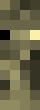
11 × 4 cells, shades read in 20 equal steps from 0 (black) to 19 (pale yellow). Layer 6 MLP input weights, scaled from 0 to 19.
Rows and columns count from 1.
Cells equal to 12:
2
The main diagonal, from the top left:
10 6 8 19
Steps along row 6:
up up down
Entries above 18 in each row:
0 0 0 1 0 0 0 0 0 0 0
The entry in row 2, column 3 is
9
